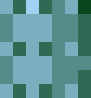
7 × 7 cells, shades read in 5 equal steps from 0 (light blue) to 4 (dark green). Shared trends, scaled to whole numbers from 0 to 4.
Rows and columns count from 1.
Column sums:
11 13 6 13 14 11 21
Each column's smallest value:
1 1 0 1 2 1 2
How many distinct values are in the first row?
5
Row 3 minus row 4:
1 -2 0 -2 0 1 0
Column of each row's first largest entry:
7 7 7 2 1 7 2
